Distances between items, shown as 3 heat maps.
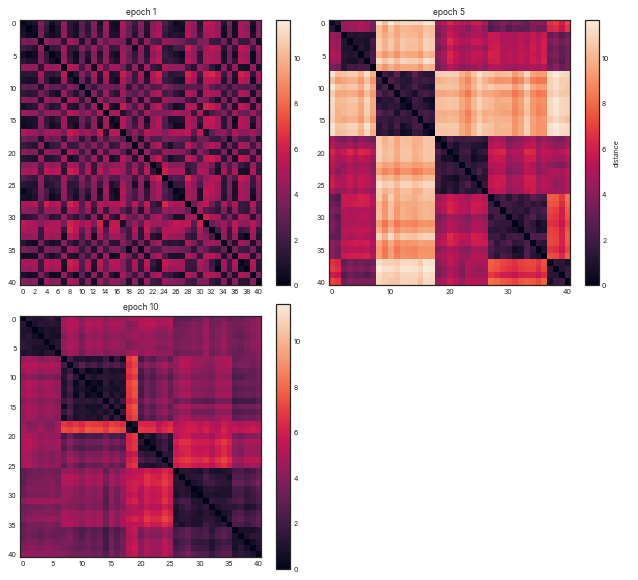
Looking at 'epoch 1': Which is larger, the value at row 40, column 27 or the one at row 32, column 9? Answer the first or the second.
the second
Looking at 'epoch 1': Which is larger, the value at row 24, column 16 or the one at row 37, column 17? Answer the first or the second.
the second
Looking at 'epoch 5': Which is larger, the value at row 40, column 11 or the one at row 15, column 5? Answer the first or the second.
the first
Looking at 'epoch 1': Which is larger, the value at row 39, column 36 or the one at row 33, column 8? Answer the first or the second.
the second
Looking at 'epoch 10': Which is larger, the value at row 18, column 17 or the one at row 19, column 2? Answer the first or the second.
the first
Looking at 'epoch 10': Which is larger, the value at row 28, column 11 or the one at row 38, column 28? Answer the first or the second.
the first
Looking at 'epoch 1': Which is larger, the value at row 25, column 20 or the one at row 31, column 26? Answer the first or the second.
the second
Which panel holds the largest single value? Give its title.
epoch 5
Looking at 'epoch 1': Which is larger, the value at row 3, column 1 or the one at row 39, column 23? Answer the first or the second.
the second
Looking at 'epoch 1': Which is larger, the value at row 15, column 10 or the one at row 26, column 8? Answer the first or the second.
the first
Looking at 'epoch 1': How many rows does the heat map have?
41
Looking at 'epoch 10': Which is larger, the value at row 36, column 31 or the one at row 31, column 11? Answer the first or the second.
the second
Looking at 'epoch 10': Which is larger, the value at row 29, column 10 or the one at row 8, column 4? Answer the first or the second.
the second
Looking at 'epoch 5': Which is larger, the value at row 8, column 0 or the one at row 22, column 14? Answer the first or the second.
the first
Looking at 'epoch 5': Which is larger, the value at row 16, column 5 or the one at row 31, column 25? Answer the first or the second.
the first
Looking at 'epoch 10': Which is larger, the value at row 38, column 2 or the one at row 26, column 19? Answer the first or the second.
the second
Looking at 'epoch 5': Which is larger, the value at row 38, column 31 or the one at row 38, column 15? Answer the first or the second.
the second
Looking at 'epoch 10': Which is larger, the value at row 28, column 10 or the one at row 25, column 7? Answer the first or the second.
the first
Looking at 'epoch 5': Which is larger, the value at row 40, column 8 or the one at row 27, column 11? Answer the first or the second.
the first
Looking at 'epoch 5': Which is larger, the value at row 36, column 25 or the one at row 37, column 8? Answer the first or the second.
the second
